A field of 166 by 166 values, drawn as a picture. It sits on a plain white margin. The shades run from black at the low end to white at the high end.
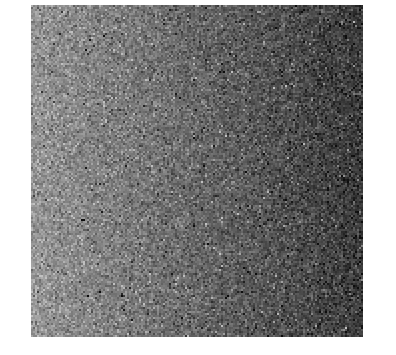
Slope: up to the left. Stripes: none. Grain: fine.
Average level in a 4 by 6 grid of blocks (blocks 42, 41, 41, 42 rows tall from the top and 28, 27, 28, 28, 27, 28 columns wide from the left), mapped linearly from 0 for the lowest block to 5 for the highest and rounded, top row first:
543210 | 543210 | 543210 | 543210
